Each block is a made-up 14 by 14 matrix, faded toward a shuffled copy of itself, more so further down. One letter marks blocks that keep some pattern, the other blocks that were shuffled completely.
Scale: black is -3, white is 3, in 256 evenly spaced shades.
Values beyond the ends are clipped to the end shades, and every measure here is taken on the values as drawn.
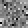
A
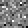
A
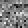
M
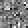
A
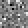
A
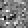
A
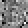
M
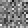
M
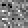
M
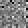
M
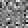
M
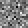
A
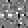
M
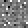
A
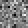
M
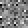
M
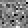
A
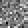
A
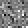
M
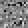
M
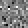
A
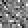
A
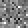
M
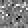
A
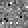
A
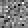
A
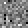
A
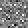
A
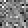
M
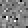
M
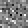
A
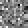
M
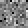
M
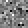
A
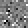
A
